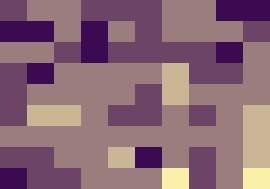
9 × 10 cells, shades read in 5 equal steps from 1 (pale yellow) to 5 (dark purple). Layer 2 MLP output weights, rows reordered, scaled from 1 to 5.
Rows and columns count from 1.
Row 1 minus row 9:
-1 -1 -1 1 1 1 2 -1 2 4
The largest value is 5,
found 10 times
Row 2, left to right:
5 5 3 5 3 4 3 3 3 4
